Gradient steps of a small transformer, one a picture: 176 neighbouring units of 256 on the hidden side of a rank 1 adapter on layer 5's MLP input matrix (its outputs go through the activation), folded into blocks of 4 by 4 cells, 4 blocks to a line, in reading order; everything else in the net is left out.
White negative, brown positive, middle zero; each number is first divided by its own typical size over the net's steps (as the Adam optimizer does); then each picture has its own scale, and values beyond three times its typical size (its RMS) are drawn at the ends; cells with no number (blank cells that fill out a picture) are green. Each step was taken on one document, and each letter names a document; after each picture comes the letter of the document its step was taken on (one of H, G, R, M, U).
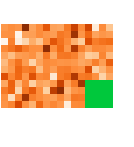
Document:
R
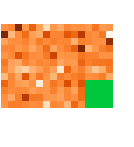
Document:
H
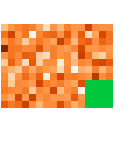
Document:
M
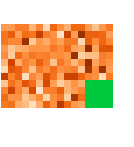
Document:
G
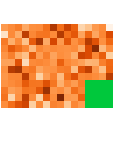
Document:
G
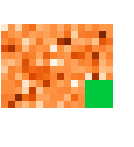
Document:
M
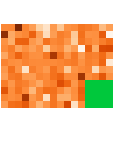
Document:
H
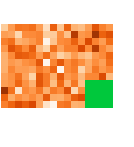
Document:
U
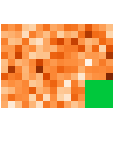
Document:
G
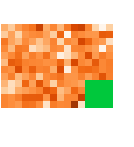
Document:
U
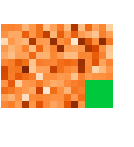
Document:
R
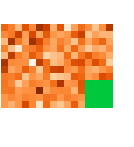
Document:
R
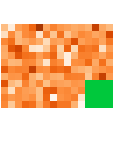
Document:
U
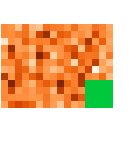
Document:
R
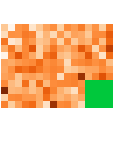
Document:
U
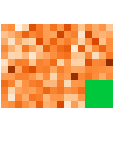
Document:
G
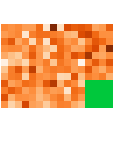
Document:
G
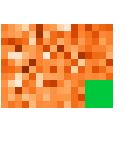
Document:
R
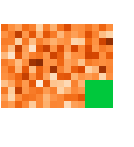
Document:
R
